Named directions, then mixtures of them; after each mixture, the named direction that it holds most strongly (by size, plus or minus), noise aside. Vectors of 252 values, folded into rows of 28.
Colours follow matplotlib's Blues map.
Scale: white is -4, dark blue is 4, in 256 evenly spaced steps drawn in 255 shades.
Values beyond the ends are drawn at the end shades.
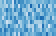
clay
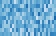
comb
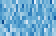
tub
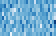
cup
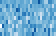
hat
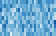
cup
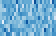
tub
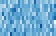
cup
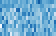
hat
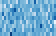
cup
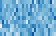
tub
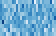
tub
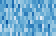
clay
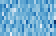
cup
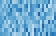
comb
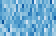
tub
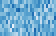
comb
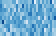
tub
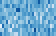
hat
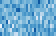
hat
